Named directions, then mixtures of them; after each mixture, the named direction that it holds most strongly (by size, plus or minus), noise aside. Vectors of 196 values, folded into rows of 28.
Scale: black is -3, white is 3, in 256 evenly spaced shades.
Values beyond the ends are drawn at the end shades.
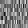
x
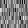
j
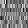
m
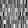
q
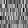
m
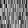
j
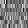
m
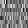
m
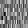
x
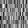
q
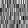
j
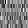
m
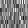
j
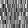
q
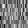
q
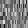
x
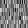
j
